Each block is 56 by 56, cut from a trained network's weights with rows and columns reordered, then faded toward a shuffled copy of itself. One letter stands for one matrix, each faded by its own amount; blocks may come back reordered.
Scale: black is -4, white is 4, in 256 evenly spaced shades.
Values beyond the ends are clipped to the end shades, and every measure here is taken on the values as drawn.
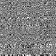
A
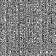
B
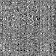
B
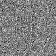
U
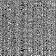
B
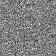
U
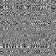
A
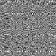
A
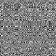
A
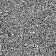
U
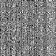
B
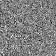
U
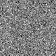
U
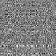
A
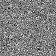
U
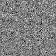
U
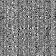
B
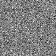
U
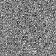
U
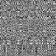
A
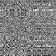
A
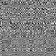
A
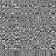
A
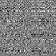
A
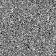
U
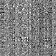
B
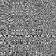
A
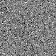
U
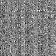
B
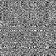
A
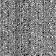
B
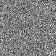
U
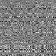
A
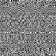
A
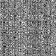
B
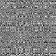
A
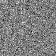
U
